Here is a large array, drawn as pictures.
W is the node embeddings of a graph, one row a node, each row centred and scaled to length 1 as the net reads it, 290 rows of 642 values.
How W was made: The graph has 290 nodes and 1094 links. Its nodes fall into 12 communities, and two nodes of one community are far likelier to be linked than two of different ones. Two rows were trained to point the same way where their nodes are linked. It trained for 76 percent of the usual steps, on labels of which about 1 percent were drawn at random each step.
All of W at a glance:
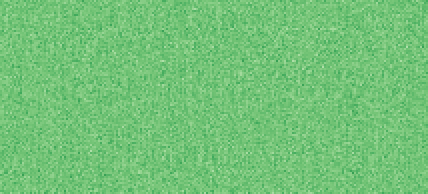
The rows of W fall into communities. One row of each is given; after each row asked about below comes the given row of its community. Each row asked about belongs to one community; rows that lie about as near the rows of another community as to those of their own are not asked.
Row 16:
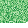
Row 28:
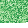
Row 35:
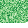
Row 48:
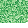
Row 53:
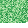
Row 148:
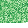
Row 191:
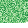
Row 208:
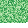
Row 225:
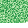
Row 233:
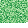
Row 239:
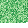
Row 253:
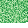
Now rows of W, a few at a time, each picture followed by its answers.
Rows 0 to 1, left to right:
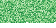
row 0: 48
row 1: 53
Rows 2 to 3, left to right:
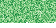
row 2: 233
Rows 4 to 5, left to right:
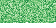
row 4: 208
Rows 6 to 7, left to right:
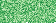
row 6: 148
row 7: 208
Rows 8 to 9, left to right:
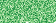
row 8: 35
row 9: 225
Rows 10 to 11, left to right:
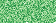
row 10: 253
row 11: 16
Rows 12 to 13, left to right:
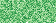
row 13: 48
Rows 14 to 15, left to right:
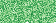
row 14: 225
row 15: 208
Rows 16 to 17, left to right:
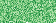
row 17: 28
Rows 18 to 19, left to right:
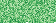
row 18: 208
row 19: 208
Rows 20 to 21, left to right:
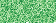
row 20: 253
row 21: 53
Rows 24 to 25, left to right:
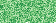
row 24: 35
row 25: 148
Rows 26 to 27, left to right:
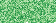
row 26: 16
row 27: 239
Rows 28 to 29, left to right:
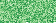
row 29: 53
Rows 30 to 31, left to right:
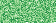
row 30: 208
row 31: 148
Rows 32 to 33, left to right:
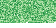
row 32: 35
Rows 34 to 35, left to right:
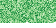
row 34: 53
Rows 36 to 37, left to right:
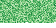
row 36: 191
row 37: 48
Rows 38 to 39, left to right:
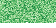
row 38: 53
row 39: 253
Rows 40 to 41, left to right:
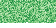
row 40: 208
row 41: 48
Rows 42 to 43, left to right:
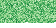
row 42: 239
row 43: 239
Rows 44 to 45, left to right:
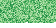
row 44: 239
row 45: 28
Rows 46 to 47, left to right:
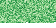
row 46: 16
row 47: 208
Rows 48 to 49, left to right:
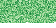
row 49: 35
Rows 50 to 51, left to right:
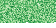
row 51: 208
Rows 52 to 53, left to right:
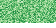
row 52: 53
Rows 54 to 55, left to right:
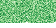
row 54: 148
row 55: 16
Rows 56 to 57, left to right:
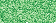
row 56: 239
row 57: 148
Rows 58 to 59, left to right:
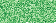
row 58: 35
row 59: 239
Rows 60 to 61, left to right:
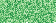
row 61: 48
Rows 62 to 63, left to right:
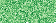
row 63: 208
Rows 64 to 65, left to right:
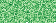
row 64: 233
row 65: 233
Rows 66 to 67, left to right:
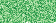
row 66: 148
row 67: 16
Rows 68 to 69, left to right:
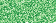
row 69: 35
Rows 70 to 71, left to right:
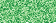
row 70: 225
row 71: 28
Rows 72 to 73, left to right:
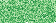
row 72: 16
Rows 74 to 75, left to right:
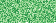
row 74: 191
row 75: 233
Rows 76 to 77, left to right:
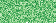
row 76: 191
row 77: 233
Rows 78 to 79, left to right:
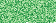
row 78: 233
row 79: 148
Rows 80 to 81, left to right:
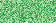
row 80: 53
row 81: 148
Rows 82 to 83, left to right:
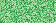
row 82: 28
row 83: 16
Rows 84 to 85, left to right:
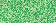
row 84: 239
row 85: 53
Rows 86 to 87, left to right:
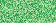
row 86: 233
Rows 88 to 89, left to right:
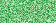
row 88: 16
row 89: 48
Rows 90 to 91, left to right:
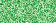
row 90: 191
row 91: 191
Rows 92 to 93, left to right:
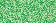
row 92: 191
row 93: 208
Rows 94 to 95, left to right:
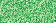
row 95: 35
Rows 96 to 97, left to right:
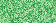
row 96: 208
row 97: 48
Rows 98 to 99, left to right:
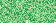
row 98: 53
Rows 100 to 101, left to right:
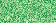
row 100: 253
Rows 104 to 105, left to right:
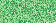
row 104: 239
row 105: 16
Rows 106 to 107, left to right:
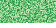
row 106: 208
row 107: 48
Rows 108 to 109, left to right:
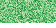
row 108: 16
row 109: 225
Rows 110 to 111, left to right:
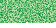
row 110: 48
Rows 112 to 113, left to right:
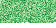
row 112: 225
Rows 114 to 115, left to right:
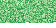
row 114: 48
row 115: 53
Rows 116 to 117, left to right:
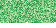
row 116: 35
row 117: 191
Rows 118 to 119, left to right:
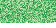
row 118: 53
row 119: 28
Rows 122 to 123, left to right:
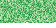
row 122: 253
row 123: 48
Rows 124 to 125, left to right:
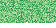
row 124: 16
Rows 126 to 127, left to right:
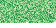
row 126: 233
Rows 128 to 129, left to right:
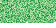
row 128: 225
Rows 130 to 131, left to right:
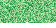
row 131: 191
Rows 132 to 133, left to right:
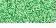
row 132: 225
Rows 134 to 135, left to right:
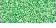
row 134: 48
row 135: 191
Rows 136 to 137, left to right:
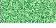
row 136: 233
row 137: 253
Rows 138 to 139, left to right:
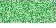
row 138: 253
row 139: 148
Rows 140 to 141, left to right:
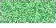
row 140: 16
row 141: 253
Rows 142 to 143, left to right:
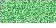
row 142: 16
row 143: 53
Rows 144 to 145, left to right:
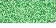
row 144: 191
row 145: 239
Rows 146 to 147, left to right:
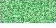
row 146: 16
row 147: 191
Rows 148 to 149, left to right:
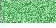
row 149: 148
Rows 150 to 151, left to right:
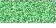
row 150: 225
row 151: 148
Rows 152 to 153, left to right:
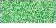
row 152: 208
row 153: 53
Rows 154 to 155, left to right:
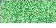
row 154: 239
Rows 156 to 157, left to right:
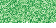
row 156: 239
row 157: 148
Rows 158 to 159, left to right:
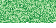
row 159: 225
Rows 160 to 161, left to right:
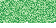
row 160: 225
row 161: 48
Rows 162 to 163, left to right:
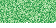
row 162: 233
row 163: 253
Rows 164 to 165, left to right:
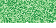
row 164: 239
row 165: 53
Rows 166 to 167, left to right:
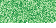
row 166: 239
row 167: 225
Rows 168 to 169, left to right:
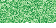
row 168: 28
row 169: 225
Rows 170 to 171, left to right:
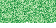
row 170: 239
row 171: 28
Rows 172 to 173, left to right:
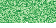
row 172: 191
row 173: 48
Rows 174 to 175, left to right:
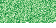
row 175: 225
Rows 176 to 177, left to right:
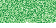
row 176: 148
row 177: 148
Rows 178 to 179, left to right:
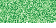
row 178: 253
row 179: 53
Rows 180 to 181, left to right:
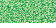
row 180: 16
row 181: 53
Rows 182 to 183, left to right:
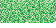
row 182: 53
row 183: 53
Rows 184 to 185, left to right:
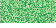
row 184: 16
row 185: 48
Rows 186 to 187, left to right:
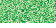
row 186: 53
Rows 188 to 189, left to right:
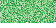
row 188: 208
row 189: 53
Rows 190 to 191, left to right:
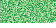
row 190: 48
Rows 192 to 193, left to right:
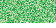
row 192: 35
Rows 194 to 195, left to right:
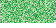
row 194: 233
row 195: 53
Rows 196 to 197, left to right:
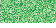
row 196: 239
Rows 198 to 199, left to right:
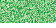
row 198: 28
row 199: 148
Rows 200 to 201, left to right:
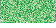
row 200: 35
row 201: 16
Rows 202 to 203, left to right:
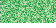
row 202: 191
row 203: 239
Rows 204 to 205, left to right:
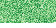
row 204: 148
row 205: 225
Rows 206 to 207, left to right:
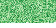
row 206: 253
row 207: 35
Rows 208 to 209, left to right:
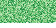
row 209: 53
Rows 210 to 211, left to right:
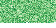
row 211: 253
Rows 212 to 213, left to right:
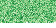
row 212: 16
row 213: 53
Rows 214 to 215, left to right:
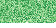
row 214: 148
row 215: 35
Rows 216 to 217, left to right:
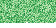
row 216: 233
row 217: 253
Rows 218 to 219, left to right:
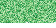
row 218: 191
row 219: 16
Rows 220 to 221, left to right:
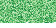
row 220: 16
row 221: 16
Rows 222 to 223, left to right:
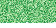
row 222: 253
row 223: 28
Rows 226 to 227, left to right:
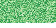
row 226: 253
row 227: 191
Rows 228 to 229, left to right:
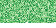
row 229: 208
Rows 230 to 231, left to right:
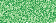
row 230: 208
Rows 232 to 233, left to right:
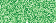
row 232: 239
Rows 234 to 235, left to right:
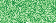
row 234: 208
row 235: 239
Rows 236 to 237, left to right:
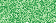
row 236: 253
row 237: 208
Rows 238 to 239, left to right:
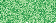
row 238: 191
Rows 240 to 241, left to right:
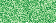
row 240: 191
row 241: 233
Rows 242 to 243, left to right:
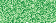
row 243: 239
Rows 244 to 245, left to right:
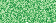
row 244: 28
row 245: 48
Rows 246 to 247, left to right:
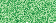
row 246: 239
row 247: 35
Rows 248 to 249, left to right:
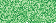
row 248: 233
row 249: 208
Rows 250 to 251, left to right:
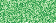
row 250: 148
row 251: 233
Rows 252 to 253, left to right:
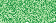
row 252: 239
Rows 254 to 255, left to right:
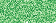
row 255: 16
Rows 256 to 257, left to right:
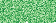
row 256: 225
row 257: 16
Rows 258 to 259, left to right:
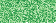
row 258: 191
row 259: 225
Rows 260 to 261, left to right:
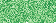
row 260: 225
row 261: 35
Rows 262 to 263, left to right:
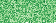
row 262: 191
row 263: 233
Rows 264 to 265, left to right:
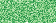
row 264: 53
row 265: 28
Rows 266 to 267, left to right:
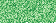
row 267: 253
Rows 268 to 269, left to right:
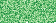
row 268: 48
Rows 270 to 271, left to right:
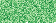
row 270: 53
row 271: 16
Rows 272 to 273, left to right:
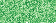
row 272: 48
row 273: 253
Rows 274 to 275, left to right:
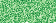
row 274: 225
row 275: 35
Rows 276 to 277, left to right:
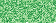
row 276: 239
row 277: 48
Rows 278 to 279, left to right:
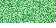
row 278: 191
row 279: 48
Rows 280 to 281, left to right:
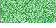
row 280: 148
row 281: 233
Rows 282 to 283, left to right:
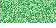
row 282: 253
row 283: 28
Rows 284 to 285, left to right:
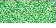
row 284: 191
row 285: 191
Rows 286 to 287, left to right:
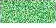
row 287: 253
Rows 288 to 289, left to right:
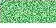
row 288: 208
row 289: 208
